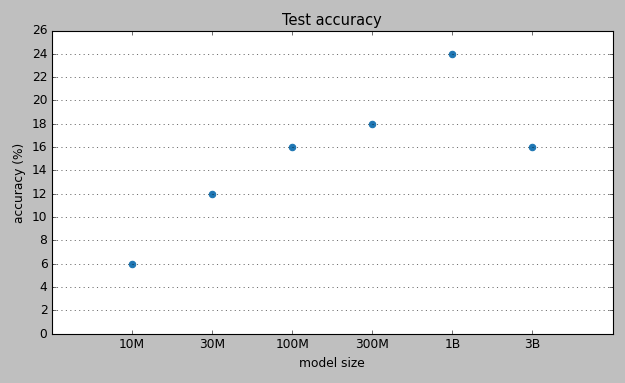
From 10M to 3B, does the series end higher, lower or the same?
higher
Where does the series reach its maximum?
1B
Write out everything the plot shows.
Title: Test accuracy
x-axis: model size, ticks 10M 30M 100M 300M 1B 3B
y-axis: accuracy (%), ticks 0 2 4 6 8 10 12 14 16 18 20 22 24 26
Values:
6 12 16 18 24 16
